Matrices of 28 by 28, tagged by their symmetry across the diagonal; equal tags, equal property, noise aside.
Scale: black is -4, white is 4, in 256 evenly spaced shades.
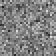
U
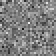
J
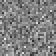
U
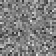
J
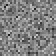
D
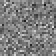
U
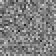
D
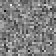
J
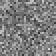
D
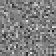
J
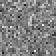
U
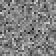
D
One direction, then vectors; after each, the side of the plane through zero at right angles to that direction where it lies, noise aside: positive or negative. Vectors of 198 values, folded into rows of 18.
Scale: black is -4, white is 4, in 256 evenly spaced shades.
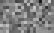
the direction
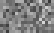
negative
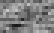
positive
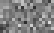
negative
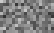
negative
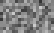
positive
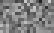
positive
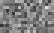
negative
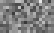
negative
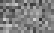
positive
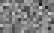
positive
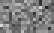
positive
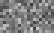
positive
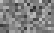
negative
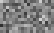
negative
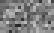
positive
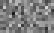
negative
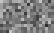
negative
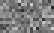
negative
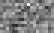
positive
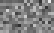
positive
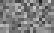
positive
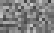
negative
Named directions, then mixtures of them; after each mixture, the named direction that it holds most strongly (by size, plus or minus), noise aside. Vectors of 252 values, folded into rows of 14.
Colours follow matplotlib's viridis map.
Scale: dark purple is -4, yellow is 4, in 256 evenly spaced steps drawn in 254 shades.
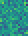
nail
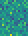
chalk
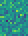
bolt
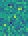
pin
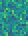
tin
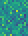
chalk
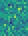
pin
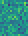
nail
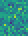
pin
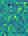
pin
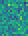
nail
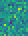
pin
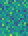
chalk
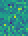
pin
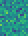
bolt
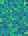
nail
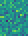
bolt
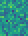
bolt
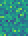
bolt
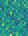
chalk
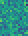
nail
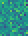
nail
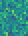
tin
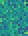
nail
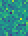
tin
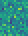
pin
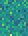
chalk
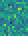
pin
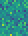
chalk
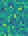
pin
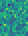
tin
